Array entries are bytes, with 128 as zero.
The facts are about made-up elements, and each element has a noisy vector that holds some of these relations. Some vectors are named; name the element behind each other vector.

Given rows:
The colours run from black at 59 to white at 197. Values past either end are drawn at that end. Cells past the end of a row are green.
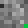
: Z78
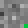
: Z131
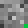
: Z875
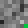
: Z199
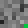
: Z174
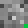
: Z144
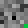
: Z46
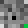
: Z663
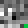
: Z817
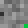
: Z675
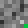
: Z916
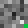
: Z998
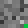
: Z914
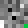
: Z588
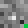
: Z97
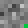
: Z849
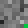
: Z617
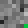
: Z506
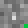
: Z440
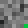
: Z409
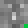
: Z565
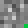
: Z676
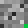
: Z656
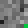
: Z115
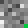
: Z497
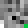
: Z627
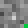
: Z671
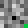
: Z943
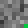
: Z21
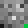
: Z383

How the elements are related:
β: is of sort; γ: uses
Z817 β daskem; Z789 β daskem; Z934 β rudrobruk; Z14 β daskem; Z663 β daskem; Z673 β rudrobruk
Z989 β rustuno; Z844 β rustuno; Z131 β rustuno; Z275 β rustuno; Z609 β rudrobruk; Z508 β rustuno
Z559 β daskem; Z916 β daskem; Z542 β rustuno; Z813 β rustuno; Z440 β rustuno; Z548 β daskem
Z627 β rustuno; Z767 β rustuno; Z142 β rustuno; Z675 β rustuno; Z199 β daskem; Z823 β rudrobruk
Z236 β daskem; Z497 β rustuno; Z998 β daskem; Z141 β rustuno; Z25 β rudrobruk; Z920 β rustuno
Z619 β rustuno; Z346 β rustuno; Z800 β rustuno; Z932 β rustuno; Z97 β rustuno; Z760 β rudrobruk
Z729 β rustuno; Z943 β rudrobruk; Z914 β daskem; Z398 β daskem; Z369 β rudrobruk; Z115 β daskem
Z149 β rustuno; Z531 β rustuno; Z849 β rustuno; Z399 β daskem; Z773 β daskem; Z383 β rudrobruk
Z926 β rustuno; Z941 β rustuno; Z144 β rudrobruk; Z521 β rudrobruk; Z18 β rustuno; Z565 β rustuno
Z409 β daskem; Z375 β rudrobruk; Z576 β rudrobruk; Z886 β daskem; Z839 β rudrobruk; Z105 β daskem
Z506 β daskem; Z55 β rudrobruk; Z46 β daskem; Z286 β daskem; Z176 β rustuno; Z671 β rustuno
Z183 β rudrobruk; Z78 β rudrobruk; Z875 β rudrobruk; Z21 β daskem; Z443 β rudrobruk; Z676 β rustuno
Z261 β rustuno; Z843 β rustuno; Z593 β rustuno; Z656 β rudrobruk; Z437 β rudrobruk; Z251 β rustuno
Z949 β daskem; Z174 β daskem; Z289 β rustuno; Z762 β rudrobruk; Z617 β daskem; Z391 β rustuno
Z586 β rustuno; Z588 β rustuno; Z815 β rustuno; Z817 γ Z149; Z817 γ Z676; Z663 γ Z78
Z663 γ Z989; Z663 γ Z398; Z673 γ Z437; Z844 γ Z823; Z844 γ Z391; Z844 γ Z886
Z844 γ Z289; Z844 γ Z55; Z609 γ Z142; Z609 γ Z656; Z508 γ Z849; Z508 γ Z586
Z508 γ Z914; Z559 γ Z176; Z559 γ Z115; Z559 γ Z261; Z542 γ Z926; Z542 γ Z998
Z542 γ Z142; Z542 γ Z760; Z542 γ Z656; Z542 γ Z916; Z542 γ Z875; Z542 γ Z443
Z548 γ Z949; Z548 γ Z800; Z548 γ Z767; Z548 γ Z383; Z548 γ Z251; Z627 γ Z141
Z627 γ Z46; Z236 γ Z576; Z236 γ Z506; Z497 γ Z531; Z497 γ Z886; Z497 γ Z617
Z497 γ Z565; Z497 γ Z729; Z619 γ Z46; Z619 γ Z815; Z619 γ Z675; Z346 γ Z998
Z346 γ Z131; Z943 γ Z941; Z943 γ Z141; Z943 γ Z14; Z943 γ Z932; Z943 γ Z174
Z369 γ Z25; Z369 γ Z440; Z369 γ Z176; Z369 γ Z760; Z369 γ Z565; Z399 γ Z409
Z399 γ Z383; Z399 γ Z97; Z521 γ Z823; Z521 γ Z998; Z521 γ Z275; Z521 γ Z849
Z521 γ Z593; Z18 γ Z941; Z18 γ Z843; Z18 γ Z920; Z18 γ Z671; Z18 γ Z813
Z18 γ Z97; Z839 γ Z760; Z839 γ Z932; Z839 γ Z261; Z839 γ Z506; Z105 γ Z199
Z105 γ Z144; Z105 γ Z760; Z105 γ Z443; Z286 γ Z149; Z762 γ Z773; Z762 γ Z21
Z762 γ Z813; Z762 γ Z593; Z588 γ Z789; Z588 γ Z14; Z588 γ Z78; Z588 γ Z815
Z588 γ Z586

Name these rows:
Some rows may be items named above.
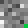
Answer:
Z497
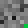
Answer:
Z14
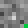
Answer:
Z813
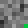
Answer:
Z409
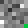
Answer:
Z844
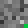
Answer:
Z914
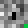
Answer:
Z105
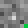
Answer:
Z813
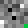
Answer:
Z508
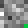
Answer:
Z369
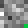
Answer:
Z369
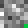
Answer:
Z839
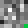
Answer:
Z149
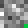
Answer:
Z839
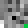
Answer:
Z619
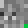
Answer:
Z142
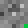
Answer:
Z586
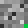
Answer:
Z656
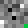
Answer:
Z508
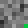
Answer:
Z409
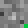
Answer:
Z941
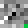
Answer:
Z542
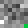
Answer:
Z346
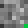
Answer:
Z823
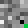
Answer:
Z18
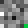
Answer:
Z559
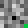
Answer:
Z943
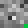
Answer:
Z760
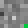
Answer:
Z926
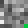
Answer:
Z762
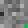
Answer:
Z815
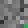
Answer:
Z886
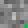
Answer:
Z932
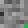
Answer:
Z141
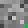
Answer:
Z443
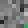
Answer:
Z506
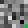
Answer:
Z399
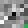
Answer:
Z609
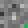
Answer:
Z593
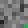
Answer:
Z949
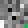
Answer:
Z588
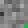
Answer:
Z675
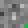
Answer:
Z275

